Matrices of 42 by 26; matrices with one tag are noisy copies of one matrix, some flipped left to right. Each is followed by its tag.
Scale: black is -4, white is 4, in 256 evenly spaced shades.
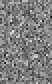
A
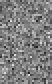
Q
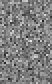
A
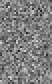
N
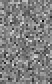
A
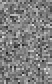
Q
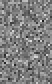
A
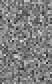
A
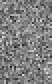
Q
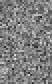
Q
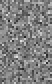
A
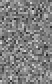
N
